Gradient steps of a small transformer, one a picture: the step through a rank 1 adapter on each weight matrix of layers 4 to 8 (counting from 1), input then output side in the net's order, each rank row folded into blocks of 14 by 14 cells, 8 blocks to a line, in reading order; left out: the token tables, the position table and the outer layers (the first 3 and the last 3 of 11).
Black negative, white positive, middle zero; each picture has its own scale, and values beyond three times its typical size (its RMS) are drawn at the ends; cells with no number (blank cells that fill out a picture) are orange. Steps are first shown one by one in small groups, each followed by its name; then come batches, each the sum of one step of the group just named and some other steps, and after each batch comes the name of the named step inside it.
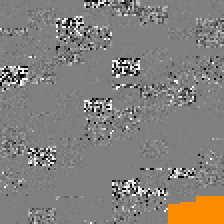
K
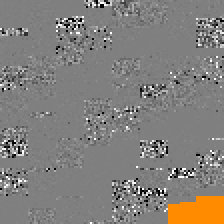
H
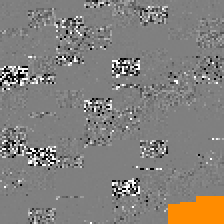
K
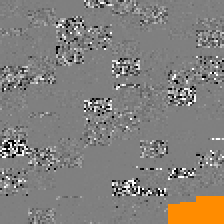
H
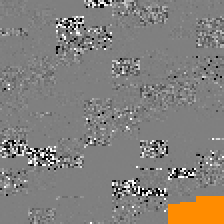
H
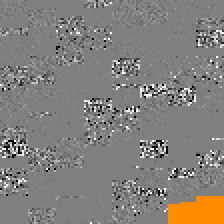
H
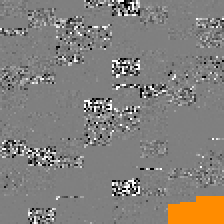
K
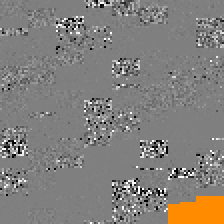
H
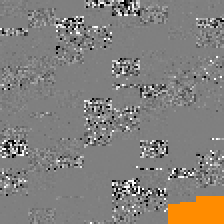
H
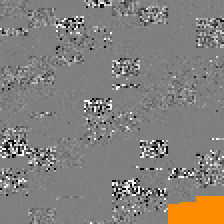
H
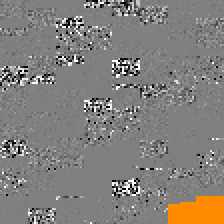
K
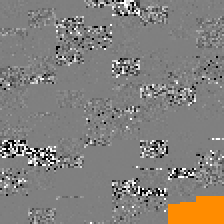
H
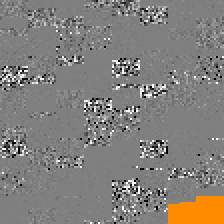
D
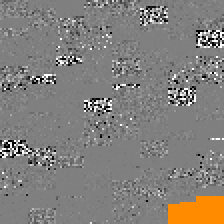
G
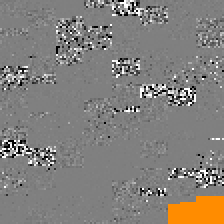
G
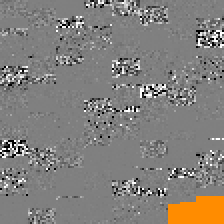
G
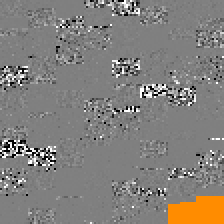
G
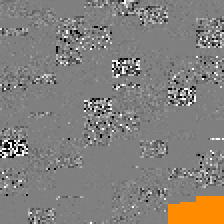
G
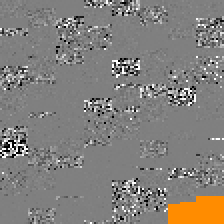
G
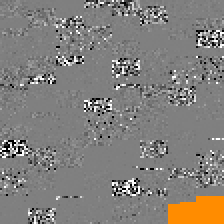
G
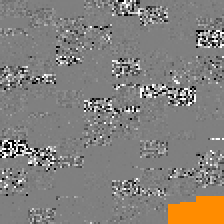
G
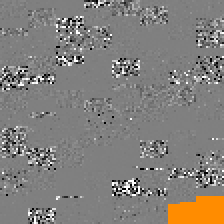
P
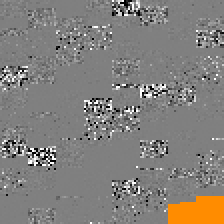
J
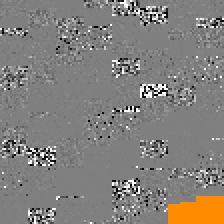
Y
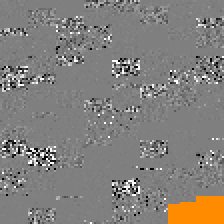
P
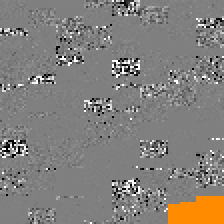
P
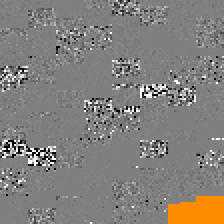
J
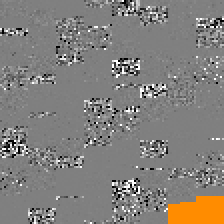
Y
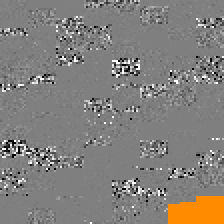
P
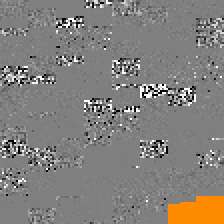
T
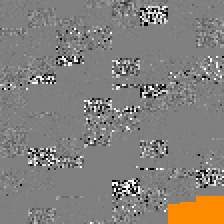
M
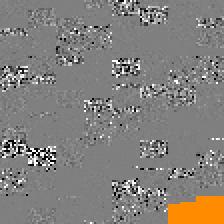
M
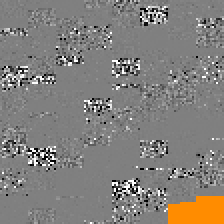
M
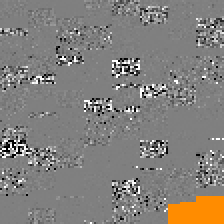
M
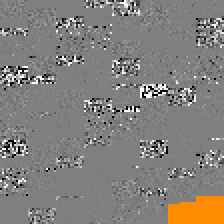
T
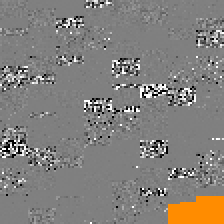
T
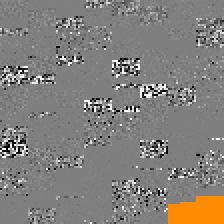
T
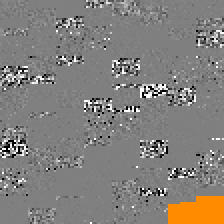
T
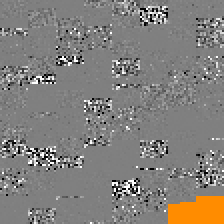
M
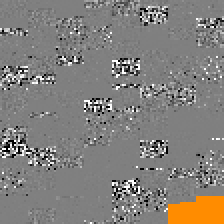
M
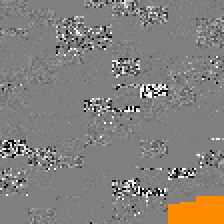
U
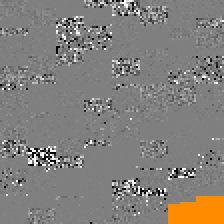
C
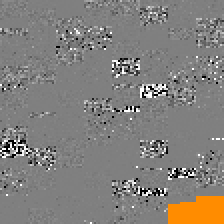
U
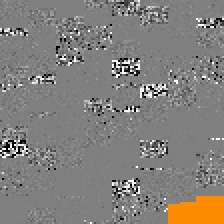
U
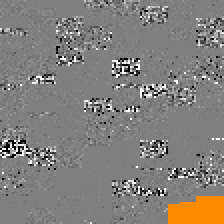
C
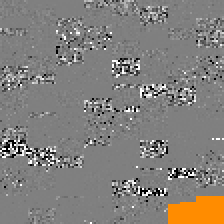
C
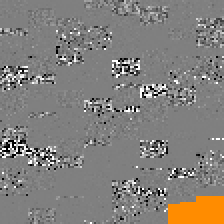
C
